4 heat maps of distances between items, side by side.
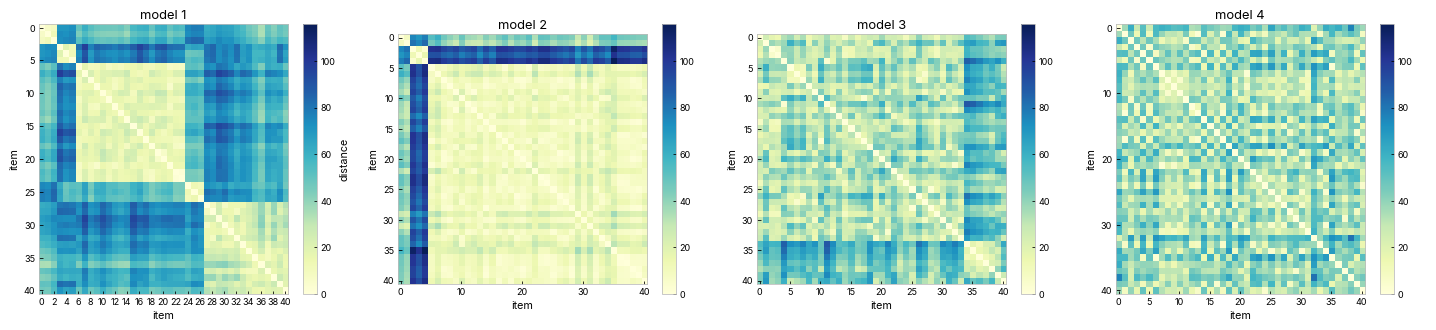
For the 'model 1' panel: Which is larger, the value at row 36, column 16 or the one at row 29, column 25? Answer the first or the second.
the second
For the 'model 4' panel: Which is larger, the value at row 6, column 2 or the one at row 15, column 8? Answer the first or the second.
the first
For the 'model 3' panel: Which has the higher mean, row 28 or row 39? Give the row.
39
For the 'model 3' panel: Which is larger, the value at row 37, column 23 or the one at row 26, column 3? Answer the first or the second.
the second
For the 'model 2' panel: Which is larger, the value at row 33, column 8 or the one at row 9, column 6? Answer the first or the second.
the second
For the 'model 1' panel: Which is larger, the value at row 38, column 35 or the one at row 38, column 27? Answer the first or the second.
the second
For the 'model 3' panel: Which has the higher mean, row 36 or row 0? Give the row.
36
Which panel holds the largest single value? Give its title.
model 2
